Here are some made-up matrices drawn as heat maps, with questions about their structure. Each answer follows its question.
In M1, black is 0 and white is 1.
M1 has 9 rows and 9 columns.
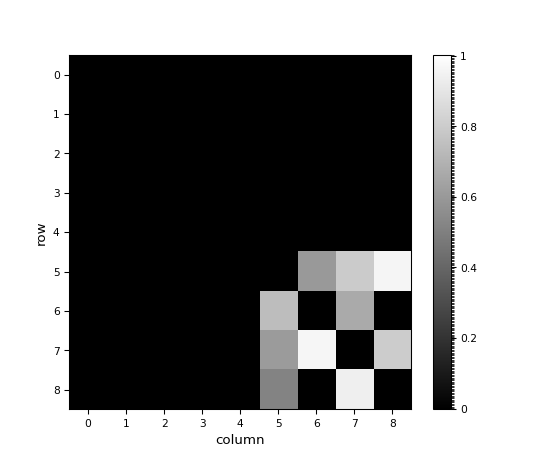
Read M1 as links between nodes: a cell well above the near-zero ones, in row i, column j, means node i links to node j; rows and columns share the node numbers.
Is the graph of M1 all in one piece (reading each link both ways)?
no
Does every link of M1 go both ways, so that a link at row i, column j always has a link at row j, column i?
yes
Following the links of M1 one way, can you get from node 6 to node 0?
no
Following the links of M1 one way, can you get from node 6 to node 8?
yes
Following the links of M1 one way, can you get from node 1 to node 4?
no
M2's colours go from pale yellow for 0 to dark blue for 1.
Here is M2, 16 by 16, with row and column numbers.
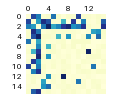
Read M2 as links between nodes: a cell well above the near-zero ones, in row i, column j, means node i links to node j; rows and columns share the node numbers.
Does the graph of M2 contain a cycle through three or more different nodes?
yes
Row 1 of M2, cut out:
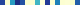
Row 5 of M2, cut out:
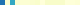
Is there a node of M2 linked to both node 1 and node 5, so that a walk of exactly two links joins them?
yes
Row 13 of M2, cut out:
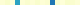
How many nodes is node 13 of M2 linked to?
2
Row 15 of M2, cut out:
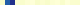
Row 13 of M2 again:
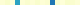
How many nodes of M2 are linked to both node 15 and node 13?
0
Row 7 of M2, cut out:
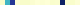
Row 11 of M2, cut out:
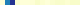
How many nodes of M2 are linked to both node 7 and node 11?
2
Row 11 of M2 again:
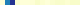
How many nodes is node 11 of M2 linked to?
2
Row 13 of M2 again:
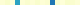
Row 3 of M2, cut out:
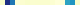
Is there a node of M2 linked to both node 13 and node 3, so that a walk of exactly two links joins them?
no
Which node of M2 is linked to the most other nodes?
node 2
